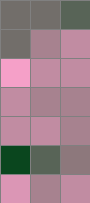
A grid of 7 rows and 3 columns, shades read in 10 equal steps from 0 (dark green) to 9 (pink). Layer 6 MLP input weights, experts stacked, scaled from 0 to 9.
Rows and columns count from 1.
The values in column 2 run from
3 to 7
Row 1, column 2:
4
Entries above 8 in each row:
0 0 1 0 0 0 0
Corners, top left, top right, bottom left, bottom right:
4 3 8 7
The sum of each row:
11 17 23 19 20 8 21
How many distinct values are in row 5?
2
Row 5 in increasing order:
6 7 7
